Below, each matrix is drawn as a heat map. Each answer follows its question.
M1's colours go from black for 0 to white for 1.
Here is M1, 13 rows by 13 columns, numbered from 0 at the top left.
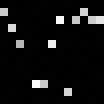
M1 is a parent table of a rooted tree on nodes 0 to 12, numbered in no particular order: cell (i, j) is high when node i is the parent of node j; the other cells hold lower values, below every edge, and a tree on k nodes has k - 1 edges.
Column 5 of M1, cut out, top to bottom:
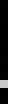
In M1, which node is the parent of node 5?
10
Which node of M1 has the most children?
2
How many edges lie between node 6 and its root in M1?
4
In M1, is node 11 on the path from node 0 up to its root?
no
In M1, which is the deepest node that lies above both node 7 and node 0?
1
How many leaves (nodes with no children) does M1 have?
7
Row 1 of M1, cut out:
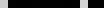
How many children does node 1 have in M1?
2
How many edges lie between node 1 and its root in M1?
1
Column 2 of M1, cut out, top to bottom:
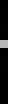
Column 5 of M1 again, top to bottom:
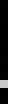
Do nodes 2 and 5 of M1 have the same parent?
no
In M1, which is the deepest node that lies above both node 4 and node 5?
10
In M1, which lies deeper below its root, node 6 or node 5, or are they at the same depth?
node 6
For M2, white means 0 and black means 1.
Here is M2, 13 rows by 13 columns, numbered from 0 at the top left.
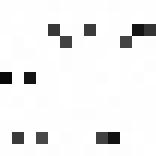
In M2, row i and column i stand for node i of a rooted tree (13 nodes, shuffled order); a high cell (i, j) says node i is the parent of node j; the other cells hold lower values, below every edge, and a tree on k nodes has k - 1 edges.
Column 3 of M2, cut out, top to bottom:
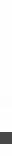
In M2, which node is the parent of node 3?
11
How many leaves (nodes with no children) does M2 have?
9
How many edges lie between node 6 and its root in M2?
0
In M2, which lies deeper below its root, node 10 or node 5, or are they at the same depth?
the same depth
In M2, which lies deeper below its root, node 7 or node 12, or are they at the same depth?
the same depth
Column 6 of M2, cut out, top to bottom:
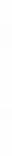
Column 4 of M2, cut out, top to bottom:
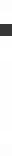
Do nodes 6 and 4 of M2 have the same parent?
no
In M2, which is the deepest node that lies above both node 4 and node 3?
2
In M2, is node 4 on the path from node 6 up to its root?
no
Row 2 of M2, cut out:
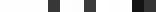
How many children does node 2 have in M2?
4
